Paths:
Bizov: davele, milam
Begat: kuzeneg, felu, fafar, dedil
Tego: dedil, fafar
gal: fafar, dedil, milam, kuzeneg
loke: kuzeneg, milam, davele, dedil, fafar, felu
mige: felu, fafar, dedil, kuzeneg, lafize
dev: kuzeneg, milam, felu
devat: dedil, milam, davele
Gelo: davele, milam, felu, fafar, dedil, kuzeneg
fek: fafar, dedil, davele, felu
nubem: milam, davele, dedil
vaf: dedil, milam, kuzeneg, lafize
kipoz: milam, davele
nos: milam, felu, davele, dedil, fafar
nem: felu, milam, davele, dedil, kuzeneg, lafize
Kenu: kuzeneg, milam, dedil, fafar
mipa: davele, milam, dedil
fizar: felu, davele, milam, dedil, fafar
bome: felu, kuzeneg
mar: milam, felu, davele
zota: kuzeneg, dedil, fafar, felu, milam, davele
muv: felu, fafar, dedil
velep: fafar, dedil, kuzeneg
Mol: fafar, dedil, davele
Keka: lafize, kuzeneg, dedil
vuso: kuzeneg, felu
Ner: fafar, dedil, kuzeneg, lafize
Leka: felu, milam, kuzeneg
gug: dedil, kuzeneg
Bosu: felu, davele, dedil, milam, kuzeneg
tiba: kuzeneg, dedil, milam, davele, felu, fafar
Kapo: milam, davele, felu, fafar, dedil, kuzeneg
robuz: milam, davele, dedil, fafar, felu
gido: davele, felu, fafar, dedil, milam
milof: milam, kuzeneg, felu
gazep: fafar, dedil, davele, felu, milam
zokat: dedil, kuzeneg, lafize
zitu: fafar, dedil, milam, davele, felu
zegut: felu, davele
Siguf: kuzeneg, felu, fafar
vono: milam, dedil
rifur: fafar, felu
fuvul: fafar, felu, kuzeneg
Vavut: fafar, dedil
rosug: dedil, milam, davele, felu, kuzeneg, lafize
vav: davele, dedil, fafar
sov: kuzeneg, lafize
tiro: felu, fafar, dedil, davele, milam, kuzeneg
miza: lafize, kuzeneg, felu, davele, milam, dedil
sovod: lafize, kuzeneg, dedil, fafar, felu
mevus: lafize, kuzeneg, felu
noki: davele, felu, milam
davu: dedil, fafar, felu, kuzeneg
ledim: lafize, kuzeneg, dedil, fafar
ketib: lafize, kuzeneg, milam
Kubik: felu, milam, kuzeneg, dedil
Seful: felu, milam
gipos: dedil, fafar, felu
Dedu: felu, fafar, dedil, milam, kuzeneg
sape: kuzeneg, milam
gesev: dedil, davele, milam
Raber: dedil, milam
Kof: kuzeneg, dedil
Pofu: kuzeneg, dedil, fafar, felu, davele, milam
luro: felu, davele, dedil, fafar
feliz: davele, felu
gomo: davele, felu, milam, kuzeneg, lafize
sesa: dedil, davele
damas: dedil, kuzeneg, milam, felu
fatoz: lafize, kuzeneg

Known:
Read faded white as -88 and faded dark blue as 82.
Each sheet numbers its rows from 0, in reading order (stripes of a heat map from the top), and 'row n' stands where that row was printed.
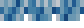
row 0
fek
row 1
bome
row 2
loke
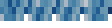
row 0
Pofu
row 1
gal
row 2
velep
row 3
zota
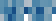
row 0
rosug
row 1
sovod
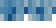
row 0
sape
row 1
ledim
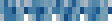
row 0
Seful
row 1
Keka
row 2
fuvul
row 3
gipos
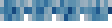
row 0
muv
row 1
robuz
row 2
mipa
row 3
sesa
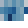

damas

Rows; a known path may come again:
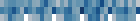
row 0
vono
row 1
nos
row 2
kipoz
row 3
gazep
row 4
Tego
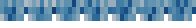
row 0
rosug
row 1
sesa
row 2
tiba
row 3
Bizov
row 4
miza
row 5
sov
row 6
Pofu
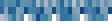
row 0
Kapo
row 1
Leka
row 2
Seful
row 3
tiro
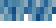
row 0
gido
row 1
fuvul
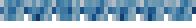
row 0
robuz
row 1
rifur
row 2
gesev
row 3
Vavut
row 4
milof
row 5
mevus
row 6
Mol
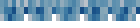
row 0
vaf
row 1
ledim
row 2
Kenu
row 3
sovod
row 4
Ner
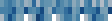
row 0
sape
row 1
gomo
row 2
davu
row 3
bome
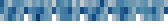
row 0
velep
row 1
damas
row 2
Raber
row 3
zitu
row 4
Keka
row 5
luro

